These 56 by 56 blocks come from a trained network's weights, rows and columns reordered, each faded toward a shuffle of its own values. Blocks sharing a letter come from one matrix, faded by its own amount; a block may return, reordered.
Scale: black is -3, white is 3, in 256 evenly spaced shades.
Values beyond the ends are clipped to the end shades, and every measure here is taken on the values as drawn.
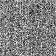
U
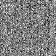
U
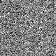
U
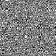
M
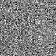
M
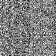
U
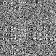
U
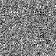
M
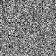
M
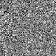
M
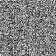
U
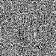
M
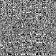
M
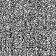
U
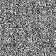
U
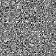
M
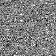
M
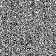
U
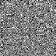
M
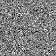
M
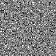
M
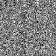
M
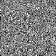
M
